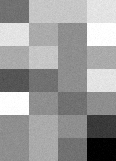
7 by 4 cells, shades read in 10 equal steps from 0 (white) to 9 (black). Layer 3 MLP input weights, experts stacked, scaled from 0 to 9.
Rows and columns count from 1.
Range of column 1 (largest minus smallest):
6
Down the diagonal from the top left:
5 3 4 1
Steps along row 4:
down down down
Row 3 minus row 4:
-3 -3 0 2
